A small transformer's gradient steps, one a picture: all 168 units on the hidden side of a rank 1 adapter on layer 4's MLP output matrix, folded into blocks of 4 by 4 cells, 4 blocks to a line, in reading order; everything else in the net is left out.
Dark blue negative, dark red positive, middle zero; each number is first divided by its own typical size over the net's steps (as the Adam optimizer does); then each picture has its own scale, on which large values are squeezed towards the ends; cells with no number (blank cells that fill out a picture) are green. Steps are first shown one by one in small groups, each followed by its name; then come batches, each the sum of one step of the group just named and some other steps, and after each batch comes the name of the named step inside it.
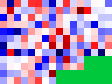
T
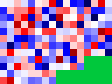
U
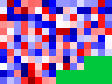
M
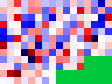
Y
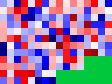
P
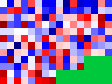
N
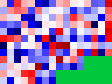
P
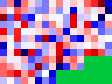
P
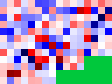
Y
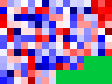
M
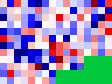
U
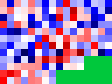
U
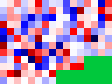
Y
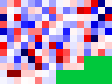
Y
